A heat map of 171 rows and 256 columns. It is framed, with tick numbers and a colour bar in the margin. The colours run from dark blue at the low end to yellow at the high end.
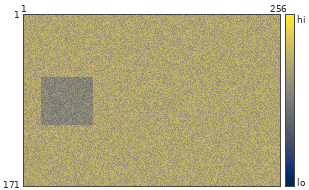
Ninth with the lowest average: middle left. Odd patch: lower, in the middle left. Stripes: none. Average level on the scale: 70%.
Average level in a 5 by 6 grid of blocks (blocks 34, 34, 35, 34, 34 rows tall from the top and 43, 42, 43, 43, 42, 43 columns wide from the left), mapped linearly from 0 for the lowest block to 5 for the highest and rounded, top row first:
555555
445555
005555
445555
555555
